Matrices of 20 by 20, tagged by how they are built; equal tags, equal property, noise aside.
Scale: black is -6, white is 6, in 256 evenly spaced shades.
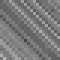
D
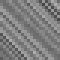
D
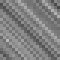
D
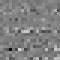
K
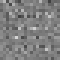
K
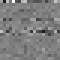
K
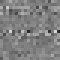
K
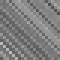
D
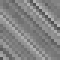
D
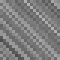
D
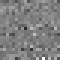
K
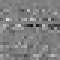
K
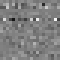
K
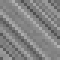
D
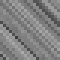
D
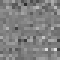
K
